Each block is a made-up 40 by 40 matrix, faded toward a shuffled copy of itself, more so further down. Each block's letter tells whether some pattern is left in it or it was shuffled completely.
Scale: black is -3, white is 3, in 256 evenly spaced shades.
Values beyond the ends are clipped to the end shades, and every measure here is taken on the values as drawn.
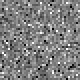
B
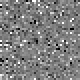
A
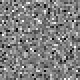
B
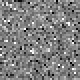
B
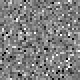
A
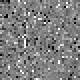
A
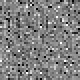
A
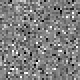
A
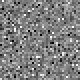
B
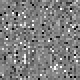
A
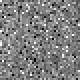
B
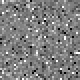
B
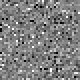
A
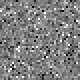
B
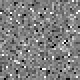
B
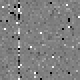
A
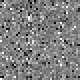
A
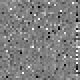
A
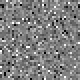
A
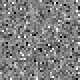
B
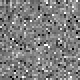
A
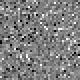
B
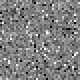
B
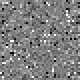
A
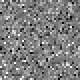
B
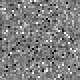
B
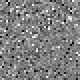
B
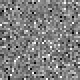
B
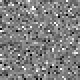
B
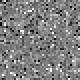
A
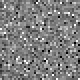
B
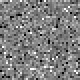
B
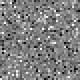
B
